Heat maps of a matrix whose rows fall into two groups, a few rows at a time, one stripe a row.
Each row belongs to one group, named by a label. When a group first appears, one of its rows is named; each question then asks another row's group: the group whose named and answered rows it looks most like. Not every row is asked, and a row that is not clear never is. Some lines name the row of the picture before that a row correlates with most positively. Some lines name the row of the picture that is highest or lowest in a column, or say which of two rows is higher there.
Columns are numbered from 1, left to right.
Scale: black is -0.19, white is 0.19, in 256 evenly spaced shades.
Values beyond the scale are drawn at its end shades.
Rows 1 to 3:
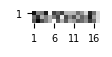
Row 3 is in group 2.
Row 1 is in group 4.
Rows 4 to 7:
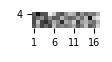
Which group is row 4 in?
2
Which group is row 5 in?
4
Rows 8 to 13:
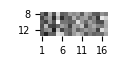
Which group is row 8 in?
4
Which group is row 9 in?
4
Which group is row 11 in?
2
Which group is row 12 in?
4
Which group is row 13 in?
2
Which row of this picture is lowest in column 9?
10
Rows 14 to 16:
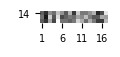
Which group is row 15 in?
4
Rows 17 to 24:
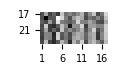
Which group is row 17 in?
2
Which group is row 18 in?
2
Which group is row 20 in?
2
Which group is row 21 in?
2
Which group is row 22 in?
4
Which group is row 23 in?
4
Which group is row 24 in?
2
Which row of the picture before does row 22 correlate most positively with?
16
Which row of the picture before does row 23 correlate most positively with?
16
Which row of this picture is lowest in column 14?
18
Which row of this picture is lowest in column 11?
19
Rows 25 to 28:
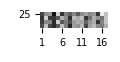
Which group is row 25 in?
4
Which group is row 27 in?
4
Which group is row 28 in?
2
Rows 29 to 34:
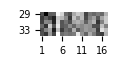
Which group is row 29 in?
2
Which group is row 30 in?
2
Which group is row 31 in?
4
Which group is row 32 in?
4
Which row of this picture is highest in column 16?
33
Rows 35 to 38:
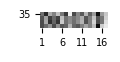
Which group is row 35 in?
4
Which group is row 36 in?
2
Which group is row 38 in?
4
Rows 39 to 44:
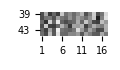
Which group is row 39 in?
2
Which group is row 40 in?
4
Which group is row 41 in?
4
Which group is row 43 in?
4
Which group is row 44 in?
4
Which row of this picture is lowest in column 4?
42
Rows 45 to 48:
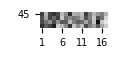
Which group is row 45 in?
2
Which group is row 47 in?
4
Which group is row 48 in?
2
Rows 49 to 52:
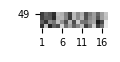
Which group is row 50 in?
2
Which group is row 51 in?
4
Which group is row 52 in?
2
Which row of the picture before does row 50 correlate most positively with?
48
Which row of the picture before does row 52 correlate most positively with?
46
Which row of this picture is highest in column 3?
51
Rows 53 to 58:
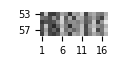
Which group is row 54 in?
2
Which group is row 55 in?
2
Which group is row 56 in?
2
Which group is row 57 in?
2
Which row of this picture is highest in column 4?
54
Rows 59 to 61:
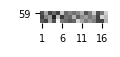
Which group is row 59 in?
2
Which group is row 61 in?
4
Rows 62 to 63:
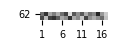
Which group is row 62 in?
4
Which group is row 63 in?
2
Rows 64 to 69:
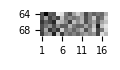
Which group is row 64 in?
2
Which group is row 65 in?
2
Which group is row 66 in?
2
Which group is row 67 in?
4
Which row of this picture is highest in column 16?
69
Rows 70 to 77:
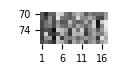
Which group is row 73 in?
4
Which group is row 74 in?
2
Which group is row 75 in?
2
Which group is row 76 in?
4
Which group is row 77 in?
2
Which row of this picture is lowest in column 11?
72
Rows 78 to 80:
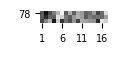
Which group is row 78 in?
2
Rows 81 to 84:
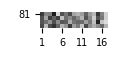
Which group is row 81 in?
4
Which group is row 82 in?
2
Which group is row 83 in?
4
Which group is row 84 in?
2
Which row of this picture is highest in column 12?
83
